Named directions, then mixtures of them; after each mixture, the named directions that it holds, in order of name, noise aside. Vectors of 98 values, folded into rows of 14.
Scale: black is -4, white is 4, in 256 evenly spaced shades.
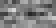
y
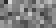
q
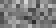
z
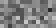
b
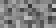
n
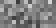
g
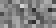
b, n, z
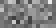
g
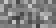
g, q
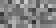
b, z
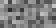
n, q, y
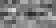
y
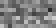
b, y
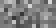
g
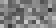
b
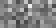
g, n, q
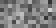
b, g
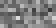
b, q, y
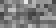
g, y, z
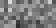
g, q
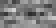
y
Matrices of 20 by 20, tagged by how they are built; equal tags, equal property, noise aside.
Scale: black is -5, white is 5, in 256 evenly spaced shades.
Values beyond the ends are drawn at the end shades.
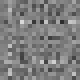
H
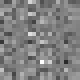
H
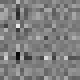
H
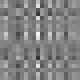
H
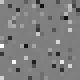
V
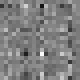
H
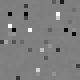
V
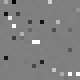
V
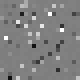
V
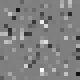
V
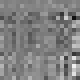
H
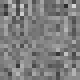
H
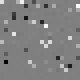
V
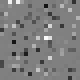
V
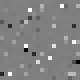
V
